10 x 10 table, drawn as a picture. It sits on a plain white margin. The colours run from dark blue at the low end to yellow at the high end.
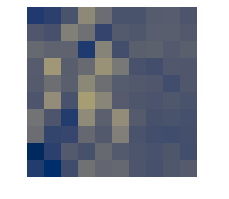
Seam: vertical, 60% of the way across, the right part calmer. Stripes: none. Ninth with the highest average: centre. Ninth with the lowest average: bottom left.
